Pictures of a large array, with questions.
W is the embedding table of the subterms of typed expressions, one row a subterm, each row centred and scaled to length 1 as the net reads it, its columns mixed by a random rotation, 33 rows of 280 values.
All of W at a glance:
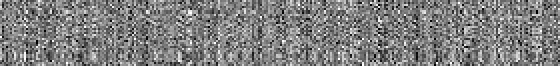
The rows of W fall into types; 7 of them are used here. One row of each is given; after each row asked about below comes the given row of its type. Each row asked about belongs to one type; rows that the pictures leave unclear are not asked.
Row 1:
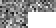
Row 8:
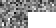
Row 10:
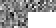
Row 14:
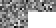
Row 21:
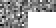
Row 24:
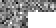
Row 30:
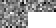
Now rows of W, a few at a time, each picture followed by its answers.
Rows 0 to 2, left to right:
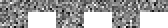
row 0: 14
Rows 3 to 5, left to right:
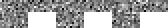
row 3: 10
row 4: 14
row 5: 24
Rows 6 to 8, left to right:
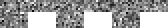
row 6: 24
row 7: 21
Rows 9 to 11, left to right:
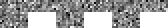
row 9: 24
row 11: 8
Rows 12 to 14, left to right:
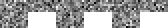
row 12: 30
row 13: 10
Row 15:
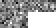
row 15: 24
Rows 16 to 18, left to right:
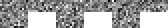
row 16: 14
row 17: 30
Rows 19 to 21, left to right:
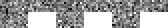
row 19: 1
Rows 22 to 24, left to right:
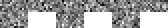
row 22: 14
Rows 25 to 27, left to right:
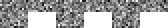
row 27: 30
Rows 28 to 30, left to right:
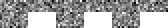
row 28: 30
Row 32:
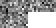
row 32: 1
